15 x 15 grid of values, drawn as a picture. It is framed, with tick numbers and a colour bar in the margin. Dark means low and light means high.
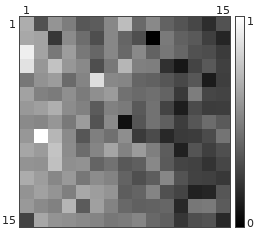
Histogram: bell-shaped. Slope: up to the left. Stripes: none.
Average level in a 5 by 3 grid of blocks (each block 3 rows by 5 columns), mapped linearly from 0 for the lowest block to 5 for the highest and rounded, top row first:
421 | 540 | 520 | 530 | 430
